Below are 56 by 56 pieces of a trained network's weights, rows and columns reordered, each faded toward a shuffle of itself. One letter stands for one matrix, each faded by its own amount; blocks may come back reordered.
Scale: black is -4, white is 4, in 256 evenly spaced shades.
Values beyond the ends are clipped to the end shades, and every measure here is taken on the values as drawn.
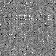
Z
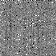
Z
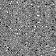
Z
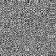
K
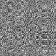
K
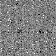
Z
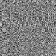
K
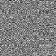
K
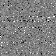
Z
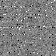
Z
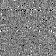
Z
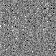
Z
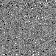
Z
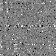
Z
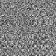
K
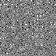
Z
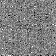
Z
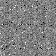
Z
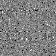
Z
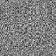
K
